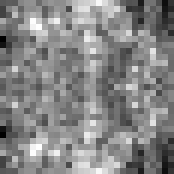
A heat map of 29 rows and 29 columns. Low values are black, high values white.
The values follow a bell shape. No overall slope runs across the table. No single row or column stands out from its neighbours. The top and bottom halves mirror each other. No regular stripes run through it. The field is mottled with small blotches.
